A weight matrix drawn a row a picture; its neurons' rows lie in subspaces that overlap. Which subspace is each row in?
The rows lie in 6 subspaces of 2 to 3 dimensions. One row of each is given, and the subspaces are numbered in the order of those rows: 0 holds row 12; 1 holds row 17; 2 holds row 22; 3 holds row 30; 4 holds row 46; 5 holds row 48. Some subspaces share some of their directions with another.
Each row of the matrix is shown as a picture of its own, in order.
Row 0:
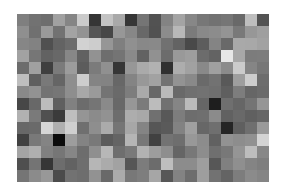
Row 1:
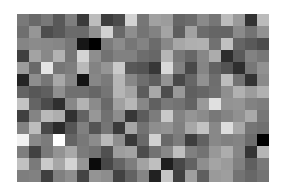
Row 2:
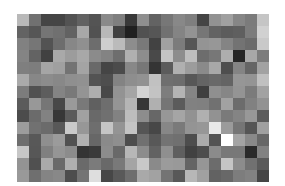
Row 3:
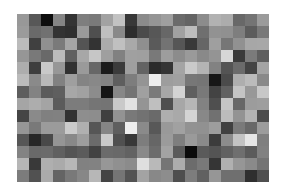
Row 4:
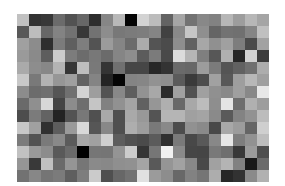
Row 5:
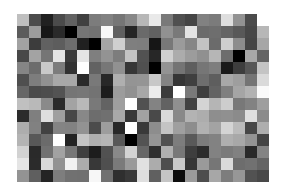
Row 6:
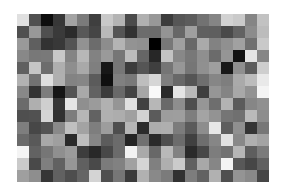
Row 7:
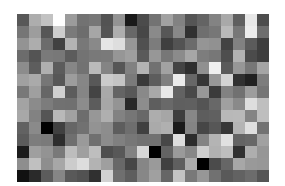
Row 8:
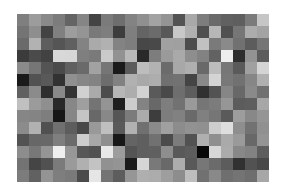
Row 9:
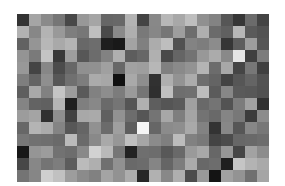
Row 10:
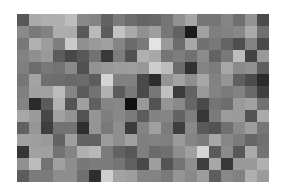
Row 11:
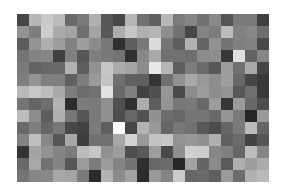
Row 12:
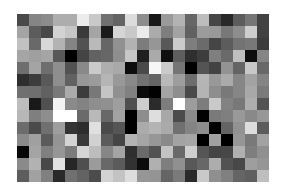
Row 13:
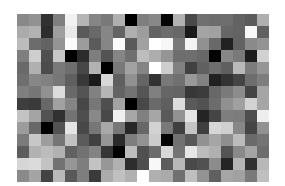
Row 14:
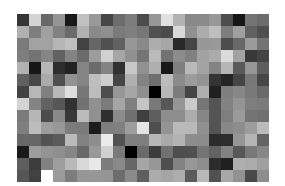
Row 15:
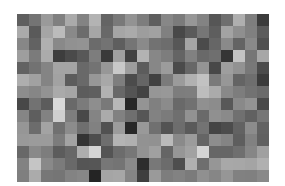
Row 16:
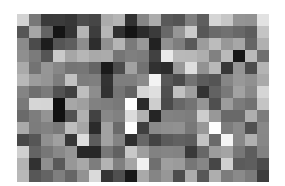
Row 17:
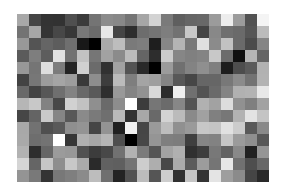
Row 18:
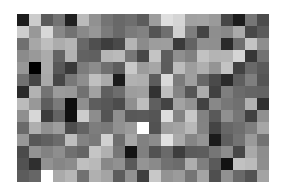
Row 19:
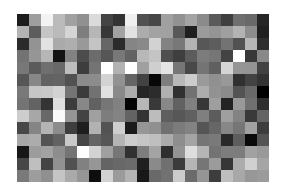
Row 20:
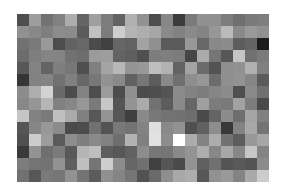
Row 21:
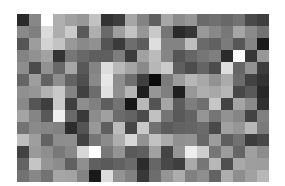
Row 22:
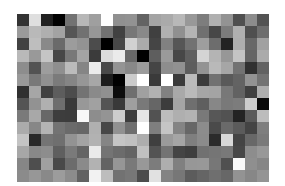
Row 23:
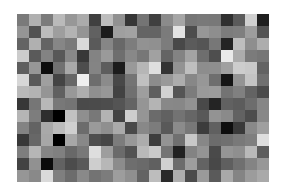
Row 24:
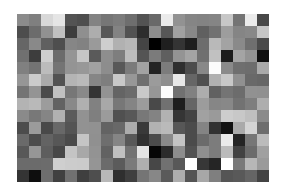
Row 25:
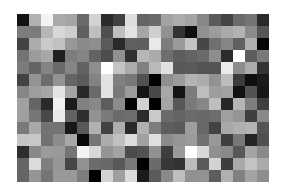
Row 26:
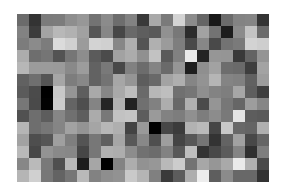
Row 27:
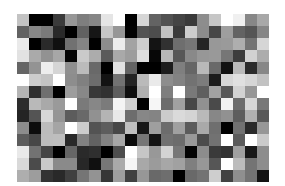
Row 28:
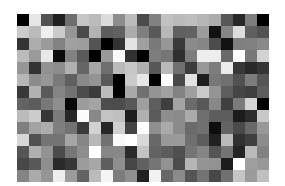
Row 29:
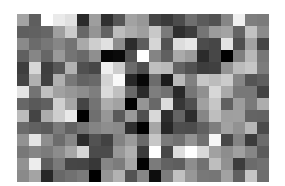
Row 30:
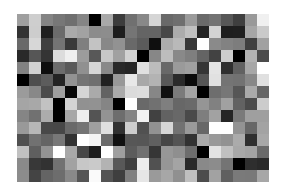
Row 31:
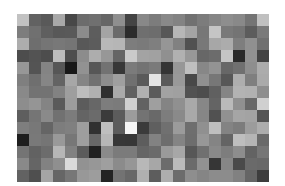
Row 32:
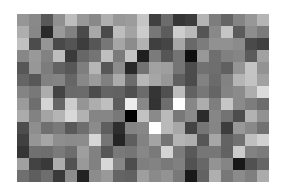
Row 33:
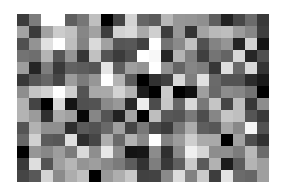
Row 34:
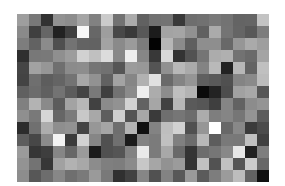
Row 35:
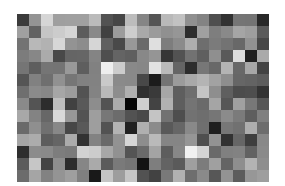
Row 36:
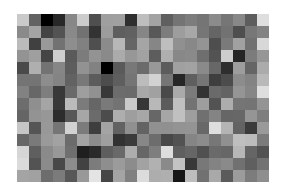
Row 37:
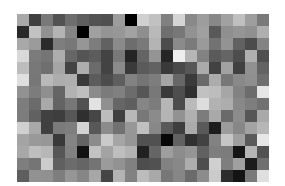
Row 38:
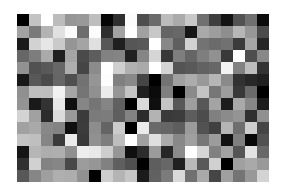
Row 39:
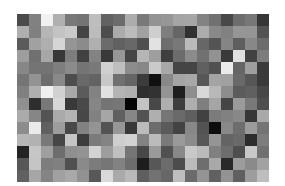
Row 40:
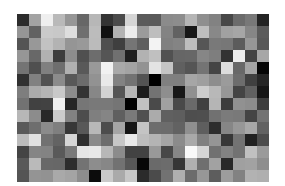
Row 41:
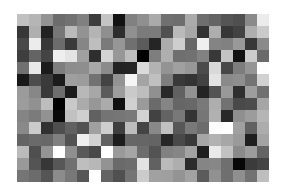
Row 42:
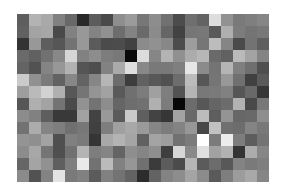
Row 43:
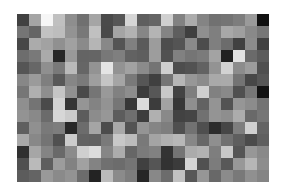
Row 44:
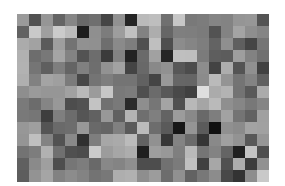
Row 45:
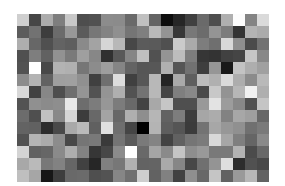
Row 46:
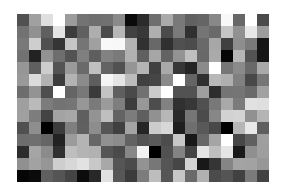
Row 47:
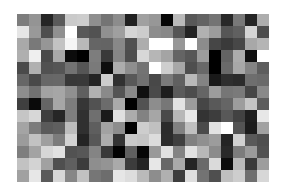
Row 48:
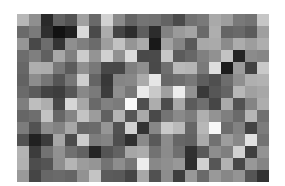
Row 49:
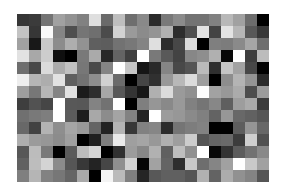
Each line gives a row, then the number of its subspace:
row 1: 1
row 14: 2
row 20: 0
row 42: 0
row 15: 3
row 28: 2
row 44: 5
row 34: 5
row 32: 0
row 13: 4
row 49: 3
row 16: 0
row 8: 3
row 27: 3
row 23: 1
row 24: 4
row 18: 2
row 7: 4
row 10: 4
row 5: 1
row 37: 5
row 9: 2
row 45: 2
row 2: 0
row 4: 5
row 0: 1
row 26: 0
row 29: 2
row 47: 4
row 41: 3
